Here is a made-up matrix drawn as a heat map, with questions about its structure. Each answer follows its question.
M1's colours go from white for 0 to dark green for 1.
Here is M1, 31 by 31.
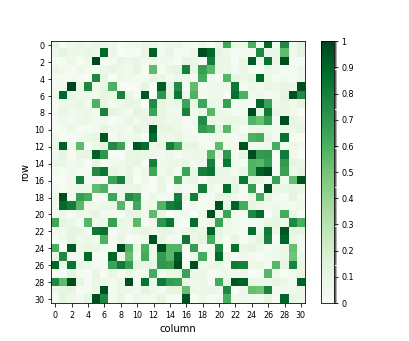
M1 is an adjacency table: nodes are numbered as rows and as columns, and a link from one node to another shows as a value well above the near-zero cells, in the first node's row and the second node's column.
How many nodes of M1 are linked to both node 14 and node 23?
4
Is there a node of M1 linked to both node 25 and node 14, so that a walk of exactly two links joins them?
no
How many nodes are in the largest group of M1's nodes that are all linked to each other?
3
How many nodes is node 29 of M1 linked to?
6
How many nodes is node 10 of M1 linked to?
4
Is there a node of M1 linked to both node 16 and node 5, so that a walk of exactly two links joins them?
yes
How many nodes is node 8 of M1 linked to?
6
